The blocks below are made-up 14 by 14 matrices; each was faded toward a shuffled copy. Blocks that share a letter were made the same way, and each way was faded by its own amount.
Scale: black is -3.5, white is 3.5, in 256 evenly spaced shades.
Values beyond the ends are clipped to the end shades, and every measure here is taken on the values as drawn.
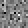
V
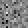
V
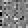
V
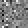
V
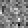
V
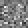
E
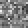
E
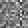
E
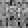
E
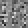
V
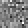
V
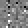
V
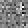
E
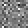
E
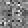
E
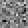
E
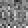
E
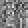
E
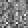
E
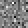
V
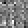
E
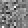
V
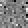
V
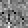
V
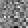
E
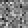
V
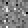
V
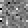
V
